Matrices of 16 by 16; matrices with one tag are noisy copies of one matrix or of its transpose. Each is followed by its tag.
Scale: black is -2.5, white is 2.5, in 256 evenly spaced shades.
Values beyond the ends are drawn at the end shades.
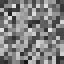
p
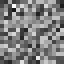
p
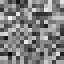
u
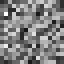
p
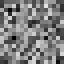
p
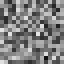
u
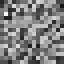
p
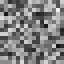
u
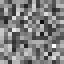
u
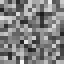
u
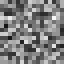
u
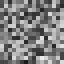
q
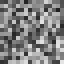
q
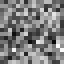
q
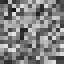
p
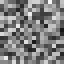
u
